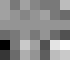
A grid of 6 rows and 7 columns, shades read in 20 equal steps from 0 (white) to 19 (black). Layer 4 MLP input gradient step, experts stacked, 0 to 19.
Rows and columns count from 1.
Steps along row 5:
down down up up down down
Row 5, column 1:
19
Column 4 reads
9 8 8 10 7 8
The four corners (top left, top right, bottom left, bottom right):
7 5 15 4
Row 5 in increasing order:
0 2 4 7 10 13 19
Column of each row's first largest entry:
2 7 1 7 1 1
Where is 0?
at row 5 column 7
